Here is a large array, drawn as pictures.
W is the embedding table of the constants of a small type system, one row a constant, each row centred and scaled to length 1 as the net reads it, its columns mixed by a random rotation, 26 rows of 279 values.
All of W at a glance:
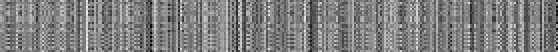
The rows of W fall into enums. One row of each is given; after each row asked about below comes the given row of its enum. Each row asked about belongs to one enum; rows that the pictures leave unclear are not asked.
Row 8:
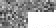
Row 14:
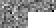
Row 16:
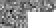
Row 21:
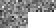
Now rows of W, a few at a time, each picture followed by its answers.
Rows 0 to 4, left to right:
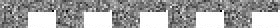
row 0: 14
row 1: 16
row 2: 8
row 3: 14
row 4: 8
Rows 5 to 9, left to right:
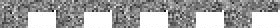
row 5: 14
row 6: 21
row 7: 14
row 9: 8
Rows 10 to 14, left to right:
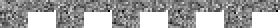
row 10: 8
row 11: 14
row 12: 16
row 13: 16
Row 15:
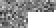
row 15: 8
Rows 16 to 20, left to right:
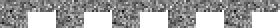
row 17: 21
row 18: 16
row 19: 21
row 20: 16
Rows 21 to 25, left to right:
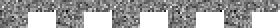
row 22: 16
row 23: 21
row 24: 14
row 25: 16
